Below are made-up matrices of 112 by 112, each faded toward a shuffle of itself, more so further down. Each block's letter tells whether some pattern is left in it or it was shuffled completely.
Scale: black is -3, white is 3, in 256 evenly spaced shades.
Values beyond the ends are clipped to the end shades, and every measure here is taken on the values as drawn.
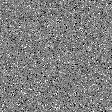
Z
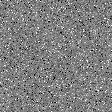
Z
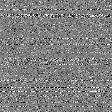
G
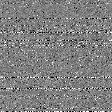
G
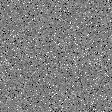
Z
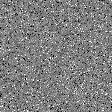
Z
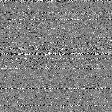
G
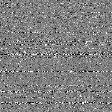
G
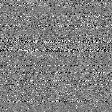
G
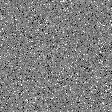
Z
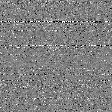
G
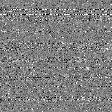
G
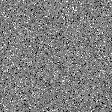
Z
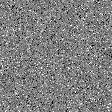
Z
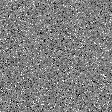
Z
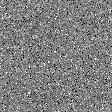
Z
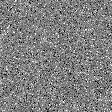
Z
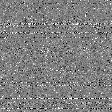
G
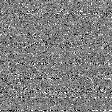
G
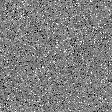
Z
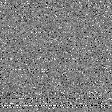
G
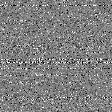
G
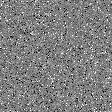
Z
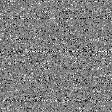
G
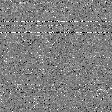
G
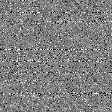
G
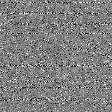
G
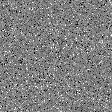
Z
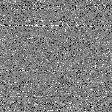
G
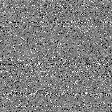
G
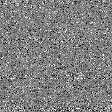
G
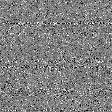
G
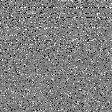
G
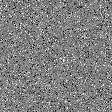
Z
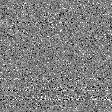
G
